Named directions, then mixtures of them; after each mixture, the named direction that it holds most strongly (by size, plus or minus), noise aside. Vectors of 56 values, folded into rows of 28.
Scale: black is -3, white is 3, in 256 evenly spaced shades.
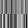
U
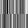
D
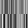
U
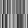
U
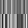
U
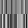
U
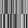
U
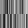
D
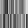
D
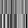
U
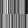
D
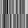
D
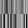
U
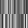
U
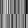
D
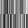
D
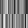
D
